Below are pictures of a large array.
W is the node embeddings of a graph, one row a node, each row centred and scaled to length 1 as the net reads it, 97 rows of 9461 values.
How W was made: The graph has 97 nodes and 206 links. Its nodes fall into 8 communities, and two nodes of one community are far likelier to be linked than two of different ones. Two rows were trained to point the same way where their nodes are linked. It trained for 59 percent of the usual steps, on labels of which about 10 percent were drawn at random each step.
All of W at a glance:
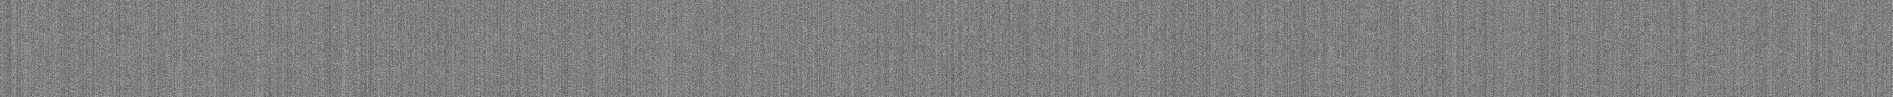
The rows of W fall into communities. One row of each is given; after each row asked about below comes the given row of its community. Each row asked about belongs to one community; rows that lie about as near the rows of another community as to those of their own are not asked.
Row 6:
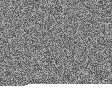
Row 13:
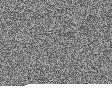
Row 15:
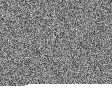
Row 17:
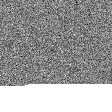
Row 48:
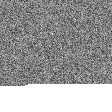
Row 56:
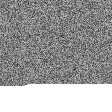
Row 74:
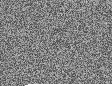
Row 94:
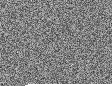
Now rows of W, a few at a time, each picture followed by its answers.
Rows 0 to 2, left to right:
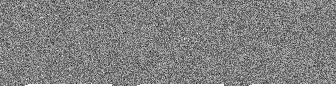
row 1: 74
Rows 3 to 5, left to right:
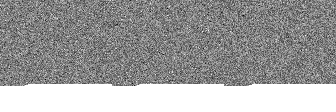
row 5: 56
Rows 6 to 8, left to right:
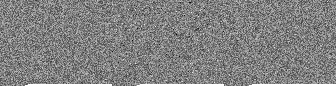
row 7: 74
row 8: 17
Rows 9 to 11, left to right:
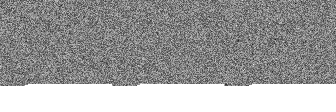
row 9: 94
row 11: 94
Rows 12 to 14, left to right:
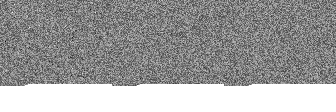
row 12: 15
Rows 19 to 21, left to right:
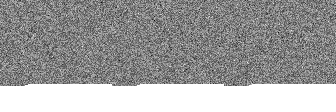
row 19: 17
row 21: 74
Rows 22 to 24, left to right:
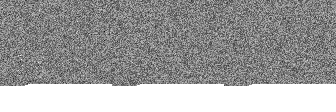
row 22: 6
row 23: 15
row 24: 17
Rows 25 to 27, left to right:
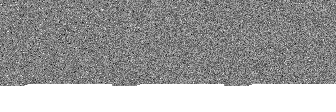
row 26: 15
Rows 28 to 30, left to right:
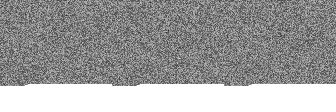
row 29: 48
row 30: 48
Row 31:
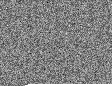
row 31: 13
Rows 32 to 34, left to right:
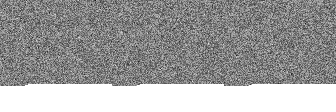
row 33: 94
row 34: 6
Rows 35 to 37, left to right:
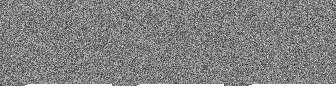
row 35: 48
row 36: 13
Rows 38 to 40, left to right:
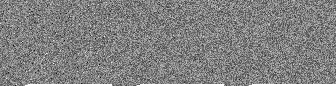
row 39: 74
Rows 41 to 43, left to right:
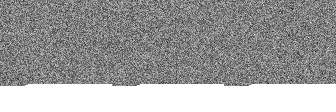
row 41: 17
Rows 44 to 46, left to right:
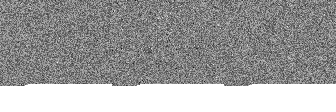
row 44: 13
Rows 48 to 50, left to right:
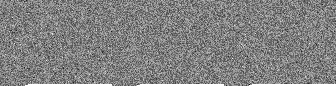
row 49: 56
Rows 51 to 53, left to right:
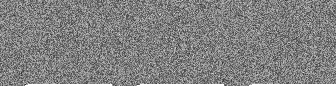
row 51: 74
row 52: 56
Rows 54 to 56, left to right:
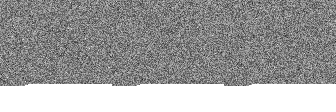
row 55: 74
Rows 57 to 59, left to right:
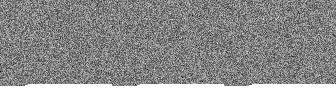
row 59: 56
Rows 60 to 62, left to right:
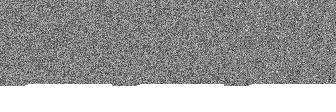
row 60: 74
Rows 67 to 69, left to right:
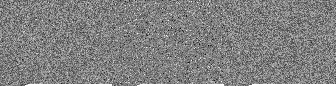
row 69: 6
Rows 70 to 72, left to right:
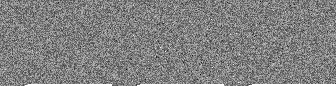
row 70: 48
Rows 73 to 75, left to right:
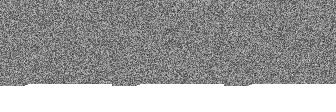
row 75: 48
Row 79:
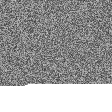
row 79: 13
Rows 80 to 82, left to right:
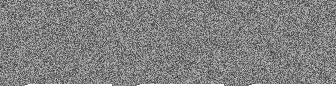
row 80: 56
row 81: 6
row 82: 48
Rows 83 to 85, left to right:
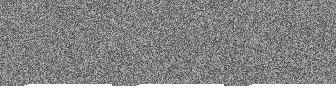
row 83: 15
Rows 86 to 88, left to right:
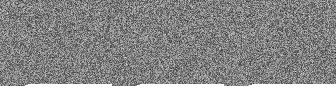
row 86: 13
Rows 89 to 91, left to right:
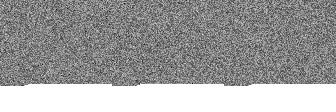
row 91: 13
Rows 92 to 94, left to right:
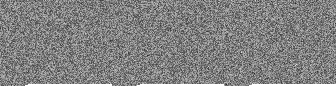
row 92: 94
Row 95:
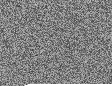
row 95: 6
